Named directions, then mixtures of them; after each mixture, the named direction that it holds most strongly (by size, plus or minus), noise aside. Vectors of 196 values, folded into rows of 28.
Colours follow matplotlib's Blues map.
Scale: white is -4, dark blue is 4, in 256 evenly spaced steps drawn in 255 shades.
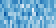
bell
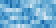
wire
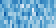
bell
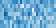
bell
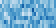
bell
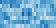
wire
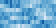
wire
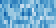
bell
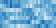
wire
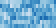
wire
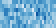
bell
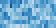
wire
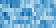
wire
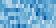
wire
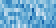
bell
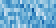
bell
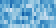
wire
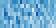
bell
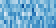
bell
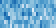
bell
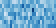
bell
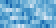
wire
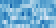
wire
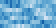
wire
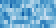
wire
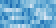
wire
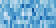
bell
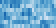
wire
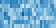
bell
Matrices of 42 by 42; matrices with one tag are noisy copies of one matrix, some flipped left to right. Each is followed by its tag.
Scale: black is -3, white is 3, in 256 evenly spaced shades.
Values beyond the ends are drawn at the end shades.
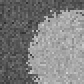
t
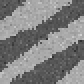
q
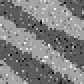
q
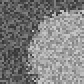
t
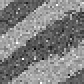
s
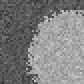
t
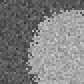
t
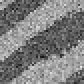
s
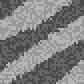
q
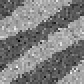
q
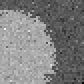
t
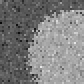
t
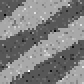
q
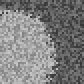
t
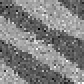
q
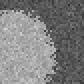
t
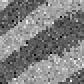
s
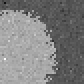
t
